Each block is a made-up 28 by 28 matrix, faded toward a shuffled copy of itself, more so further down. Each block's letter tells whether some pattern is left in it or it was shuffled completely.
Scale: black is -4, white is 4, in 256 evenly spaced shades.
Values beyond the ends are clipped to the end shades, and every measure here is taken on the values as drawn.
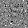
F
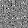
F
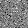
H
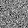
H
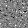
H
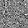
F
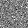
H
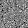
H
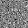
F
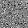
F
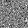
H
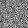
H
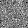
H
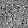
F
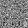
F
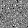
F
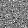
H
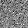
H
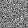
H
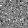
F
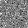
F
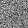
H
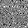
F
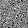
H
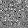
F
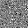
F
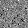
H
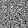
F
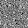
F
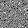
H
